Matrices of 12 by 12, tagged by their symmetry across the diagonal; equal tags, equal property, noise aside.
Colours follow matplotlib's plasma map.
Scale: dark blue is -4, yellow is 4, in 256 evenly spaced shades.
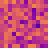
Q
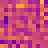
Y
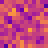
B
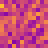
Q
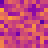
Q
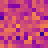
Q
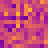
Y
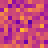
Y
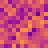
B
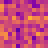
Y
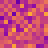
B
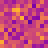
Q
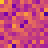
B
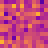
Y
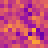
Y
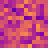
Q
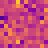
Y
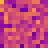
Q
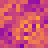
B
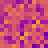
B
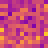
Q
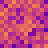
B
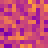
Y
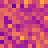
Q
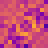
B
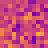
Y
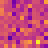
Q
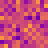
B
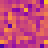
Y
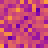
B
